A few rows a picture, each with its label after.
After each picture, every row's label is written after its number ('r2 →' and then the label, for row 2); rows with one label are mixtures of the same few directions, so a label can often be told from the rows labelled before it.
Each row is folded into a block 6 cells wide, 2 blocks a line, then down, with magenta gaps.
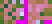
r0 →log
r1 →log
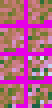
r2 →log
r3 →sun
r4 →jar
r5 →log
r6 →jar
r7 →jar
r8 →log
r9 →log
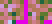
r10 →log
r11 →sun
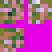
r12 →log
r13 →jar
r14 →jar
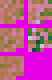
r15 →log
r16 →log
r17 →sun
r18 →log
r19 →log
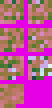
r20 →jar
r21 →jar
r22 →log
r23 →sun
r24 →log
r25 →jar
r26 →jar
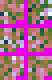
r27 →sun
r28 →log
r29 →sun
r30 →sun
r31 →sun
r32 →sun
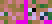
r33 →sun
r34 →sun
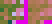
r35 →log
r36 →log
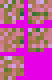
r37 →log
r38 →jar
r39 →log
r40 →jar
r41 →jar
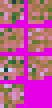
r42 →sun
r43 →jar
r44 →jar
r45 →jar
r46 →sun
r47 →sun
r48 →jar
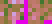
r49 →sun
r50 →sun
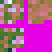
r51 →jar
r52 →jar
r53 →log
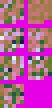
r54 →log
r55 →jar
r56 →log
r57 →log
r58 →sun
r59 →jar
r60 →jar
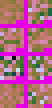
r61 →jar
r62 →log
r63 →jar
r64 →jar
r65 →jar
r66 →log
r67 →sun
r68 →sun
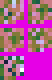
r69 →sun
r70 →jar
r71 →jar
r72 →log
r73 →log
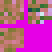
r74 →sun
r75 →log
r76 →jar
